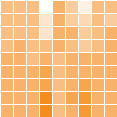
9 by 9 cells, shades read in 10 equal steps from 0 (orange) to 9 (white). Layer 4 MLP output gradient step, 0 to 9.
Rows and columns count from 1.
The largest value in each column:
4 4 4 9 4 5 8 4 5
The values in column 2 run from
3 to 4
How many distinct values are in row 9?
4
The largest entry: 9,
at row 1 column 4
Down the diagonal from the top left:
4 4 4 4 4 3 2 3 3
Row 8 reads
3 3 3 0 4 2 1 3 3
